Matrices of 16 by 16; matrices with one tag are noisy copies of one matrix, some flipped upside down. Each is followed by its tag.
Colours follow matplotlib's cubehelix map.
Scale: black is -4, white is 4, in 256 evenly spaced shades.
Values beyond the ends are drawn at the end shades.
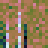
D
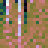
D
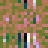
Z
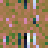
Z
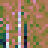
D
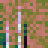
D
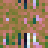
Z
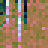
D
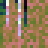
D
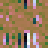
Z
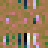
Z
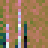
D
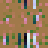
Z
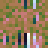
Z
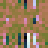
Z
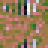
Z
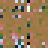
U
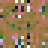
U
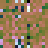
U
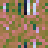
Z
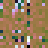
U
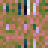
Z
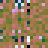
U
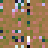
U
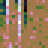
D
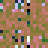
U
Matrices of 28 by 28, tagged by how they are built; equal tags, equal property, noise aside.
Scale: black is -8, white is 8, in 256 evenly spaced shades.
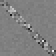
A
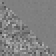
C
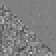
C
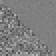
C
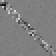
A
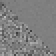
C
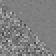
C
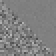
C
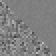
C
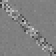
A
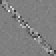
A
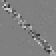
A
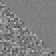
C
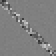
A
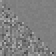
C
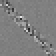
A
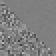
C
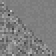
C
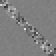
A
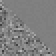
C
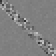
A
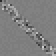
A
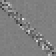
A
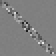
A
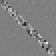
A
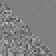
C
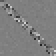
A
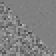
C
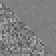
C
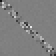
A
